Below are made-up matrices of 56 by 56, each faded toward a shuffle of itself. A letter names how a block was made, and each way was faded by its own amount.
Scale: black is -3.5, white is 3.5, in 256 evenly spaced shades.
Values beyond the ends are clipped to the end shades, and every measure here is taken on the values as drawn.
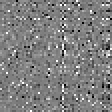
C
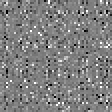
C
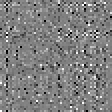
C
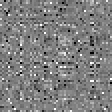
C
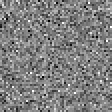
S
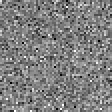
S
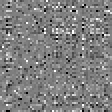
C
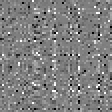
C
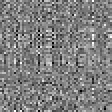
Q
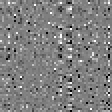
C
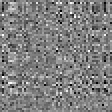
Q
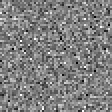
S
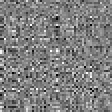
Q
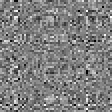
Q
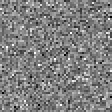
S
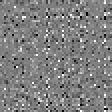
C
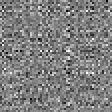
Q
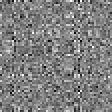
Q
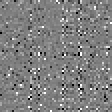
C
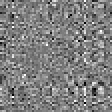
Q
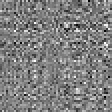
Q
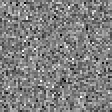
S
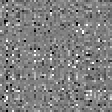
C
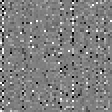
C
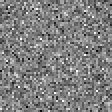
S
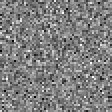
S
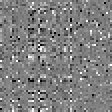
C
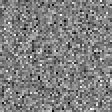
S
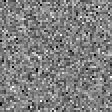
S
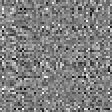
Q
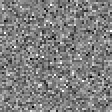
S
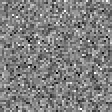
S
